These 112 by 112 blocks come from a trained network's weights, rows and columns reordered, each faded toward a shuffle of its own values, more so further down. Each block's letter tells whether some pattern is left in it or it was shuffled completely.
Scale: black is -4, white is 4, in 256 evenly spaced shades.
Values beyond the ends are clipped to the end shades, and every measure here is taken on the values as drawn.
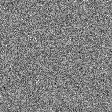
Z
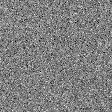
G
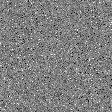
G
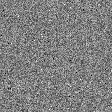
Z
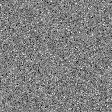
G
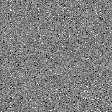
Z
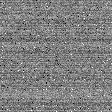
Z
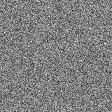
G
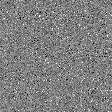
Z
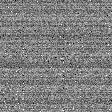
Z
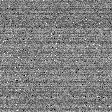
Z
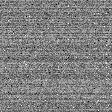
Z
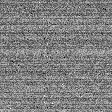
Z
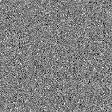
Z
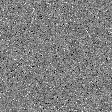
G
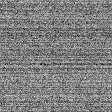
Z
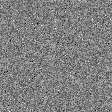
G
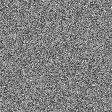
G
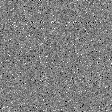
Z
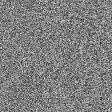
G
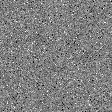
G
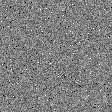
G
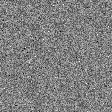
G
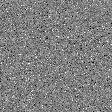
G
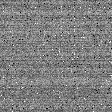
Z
